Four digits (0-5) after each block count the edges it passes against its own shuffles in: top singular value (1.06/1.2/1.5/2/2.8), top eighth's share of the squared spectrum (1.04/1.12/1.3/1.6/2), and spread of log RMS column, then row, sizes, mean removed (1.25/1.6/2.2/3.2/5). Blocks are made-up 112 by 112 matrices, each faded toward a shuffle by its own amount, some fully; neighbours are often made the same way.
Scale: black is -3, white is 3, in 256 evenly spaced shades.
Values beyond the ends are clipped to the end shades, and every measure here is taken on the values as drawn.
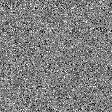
0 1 0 3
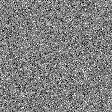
0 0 0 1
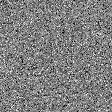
0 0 0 0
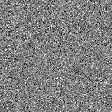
3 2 1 1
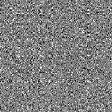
4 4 3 2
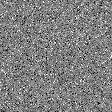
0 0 0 0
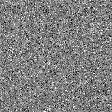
2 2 0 0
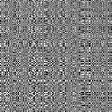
5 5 4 4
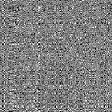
4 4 3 3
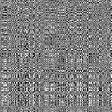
5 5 4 4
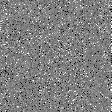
2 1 2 0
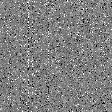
2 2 2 0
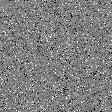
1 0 0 0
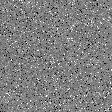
0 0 0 0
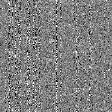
2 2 4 0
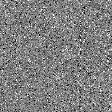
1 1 2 0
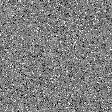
0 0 0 0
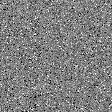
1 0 0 0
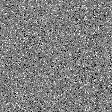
0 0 1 0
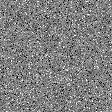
0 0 0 0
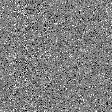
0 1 2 0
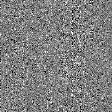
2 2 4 0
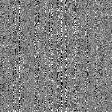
2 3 4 0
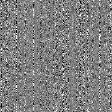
2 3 4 0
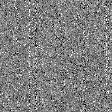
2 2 3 0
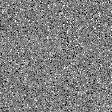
1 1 2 0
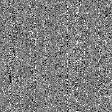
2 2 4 0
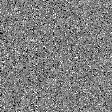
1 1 2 0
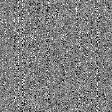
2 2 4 0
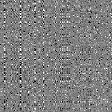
5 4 3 3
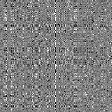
5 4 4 3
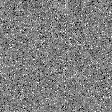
3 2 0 0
